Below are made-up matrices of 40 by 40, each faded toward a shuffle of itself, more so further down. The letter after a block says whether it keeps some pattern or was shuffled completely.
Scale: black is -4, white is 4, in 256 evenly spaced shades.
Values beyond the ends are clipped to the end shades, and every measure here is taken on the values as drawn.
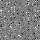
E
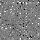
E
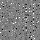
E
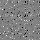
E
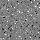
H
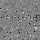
E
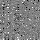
E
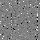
E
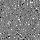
E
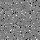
E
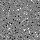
H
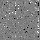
E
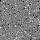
H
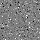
H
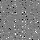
E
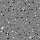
H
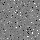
H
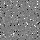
E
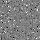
H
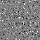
E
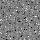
H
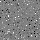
H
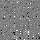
E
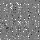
E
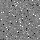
H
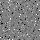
H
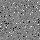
H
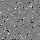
H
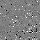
E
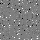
E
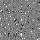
E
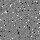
H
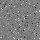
H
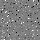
H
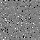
E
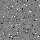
H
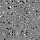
E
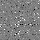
E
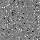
H
